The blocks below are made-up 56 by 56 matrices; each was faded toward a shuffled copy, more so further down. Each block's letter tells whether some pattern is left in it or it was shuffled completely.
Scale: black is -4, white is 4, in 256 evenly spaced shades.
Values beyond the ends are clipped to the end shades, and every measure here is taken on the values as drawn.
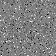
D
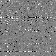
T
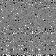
T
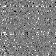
T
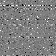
T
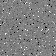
D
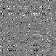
T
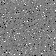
D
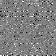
T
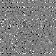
T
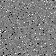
D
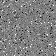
D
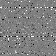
T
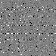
T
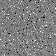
D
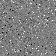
D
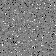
D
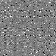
T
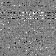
T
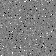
D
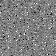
D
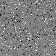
D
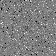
D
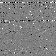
T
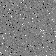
D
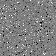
D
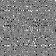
T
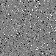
D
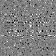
T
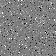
D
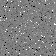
D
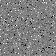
D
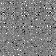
T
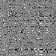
T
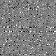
T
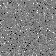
D
